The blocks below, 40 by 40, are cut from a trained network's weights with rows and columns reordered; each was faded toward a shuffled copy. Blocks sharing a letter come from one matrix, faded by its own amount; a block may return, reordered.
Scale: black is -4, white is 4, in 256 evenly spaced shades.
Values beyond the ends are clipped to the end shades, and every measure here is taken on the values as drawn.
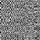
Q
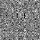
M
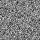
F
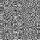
Q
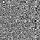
M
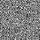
M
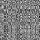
Q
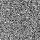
F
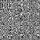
M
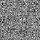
M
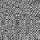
Q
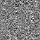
M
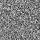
F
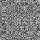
Q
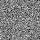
F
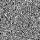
F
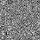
M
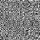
Q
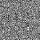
M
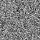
F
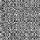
Q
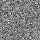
F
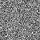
F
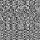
Q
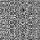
Q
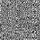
M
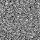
F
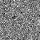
F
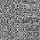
Q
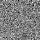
F
